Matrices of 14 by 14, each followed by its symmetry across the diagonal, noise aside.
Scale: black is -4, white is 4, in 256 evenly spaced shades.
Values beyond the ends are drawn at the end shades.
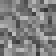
antisymmetric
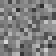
antisymmetric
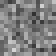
neither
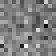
antisymmetric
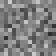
neither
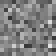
neither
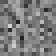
neither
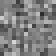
antisymmetric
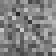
antisymmetric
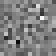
antisymmetric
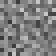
antisymmetric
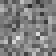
neither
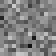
neither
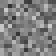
antisymmetric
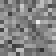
neither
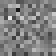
antisymmetric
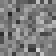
neither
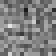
antisymmetric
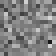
neither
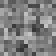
antisymmetric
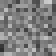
antisymmetric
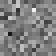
antisymmetric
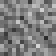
antisymmetric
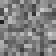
neither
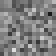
antisymmetric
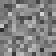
neither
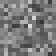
neither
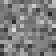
neither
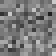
neither
